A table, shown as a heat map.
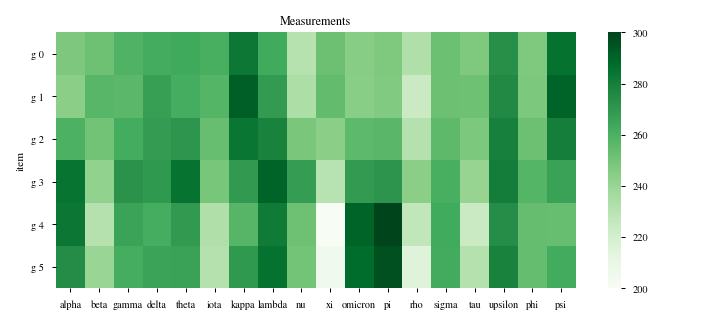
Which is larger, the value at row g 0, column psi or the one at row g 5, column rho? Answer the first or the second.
the first
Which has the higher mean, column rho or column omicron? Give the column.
omicron
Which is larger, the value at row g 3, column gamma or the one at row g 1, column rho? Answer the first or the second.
the first
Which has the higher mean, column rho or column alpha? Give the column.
alpha
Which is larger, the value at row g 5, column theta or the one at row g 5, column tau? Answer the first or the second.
the first
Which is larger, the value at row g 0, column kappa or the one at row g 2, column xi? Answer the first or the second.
the first
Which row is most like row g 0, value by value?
g 1
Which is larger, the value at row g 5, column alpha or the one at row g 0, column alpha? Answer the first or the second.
the first
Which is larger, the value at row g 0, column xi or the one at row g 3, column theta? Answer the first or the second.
the second
